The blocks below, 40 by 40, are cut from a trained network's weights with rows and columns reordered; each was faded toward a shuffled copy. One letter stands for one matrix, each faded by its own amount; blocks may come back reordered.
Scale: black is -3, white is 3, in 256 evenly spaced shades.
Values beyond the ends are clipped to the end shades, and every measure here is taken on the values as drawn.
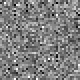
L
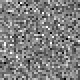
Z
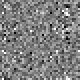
L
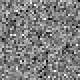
Z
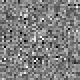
L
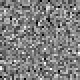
Z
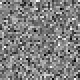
Z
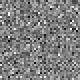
L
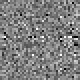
L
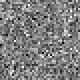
Z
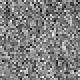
Z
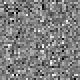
L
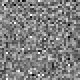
L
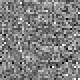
L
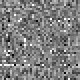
L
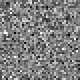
Z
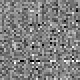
L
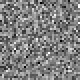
Z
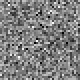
Z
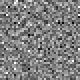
L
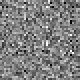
L
